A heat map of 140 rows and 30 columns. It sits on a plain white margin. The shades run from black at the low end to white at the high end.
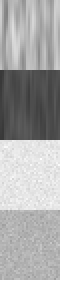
It is made of 4 by 1 panels. Panel 1,1: high, streaked downward. Panel 2,1: low, streaked downward, faint in contrast. Panel 3,1: very high, fine-grained, faint in contrast. Panel 4,1: high, fine-grained, faint in contrast.
